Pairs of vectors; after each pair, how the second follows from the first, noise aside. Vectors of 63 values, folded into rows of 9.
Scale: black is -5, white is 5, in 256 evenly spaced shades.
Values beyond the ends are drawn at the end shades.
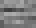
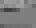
partly zeroed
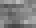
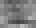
wrapped around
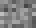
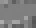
partly zeroed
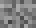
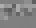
partly zeroed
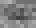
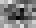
scaled up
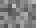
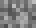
copied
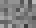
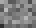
shuffled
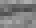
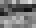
scaled up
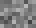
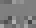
partly zeroed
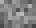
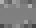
partly zeroed
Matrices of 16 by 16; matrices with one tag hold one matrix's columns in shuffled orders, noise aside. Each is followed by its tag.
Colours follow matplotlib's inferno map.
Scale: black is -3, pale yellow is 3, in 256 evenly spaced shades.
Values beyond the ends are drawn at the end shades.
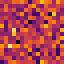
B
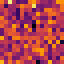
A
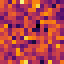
A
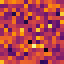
B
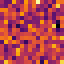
A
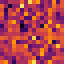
A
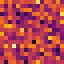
B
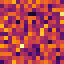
B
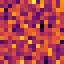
A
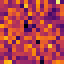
A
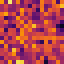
A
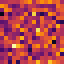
B
